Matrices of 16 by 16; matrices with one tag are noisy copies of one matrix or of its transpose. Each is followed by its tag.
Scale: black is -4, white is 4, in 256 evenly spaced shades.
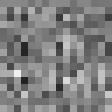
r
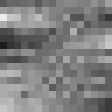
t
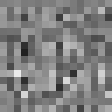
r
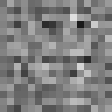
r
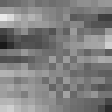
t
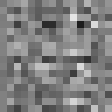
r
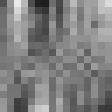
t
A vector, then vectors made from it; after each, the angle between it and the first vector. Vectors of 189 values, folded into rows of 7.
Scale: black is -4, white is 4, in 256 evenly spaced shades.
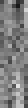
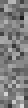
partly aligned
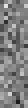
orthogonal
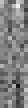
nearly opposite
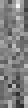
nearly opposite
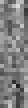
nearly opposite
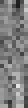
nearly parallel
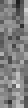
nearly parallel
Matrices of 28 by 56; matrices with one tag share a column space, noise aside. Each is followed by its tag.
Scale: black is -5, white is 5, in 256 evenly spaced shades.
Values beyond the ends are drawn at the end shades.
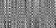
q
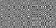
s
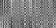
q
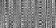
q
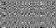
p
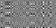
p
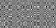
s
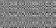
p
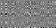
p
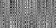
q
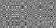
s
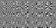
p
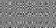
p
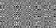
s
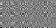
p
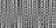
q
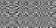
p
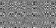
p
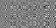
s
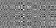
s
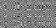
s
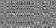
p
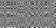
p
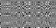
p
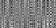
q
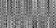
q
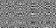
p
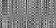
q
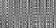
q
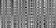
q
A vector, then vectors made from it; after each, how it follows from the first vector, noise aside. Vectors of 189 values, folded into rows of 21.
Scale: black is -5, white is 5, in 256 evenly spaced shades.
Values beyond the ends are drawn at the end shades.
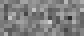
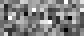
scaled up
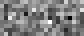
scaled up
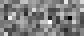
scaled up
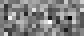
scaled up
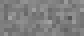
shrunk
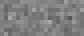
shrunk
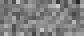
wrapped around
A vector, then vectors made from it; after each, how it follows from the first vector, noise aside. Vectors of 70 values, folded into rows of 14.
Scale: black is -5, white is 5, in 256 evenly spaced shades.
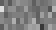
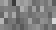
reversed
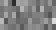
reversed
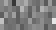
reversed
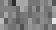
reversed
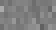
shrunk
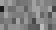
negated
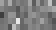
wrapped around
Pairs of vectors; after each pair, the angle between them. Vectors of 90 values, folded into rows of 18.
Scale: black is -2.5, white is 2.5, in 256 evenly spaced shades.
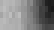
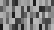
orthogonal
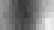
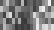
partly aligned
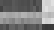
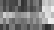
nearly parallel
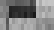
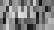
partly opposed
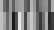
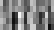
nearly parallel
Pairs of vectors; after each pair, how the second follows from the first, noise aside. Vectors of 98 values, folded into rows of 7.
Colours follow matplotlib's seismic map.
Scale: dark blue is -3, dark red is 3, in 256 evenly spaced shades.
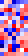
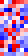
negated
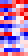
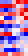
copied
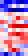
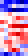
copied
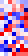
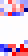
partly zeroed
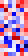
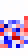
partly zeroed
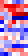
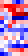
copied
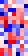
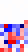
partly zeroed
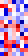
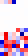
partly zeroed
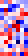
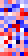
copied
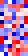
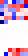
partly zeroed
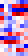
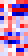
negated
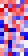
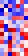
negated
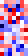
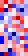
wrapped around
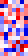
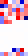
partly zeroed
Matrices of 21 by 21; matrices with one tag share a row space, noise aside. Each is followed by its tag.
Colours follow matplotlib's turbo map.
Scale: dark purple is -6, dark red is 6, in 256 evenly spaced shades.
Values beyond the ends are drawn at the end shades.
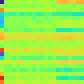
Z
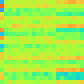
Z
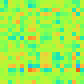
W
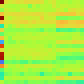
Z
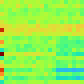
Z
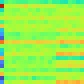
Z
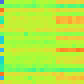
Z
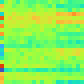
Z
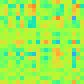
W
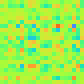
W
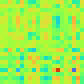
W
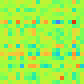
W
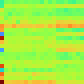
Z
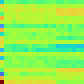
Z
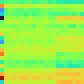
Z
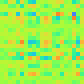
W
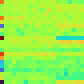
Z
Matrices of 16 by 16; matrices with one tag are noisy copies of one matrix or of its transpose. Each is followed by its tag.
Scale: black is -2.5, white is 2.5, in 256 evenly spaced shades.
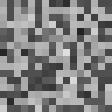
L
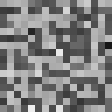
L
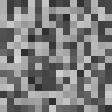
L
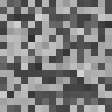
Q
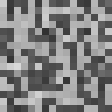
L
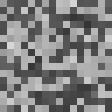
Q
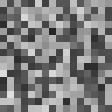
Q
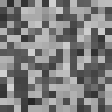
Q
